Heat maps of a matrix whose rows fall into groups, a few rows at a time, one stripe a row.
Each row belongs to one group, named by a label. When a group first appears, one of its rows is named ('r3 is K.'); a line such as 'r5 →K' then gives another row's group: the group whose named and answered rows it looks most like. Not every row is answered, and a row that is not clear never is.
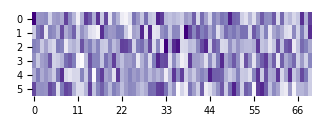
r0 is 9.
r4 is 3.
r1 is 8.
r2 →3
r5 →9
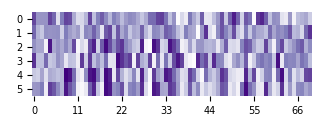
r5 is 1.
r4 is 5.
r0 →9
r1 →5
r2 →1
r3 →3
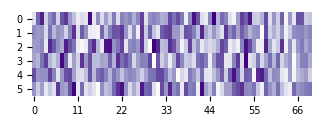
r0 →1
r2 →1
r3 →3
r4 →9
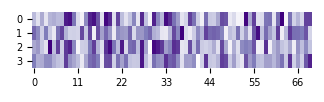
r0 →5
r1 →3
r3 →5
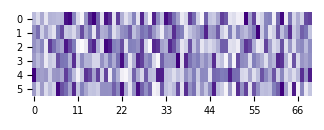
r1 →3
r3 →8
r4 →9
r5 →8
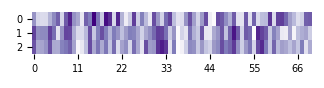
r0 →5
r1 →9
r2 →9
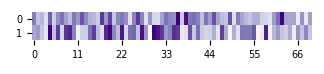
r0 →8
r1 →1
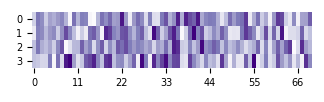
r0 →8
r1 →1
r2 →3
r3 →5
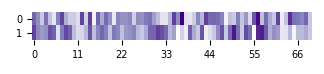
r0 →3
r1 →9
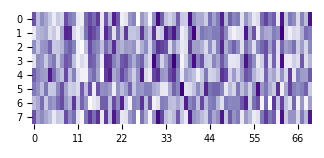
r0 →9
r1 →5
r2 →9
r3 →1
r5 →3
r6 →8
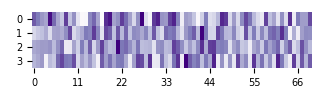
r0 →1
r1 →5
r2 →3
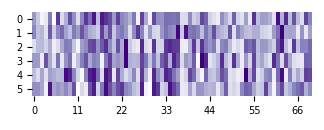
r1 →8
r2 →5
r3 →5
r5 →1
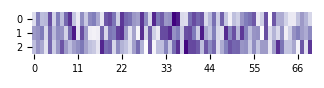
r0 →1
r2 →8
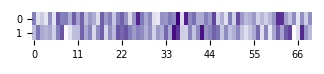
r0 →8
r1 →3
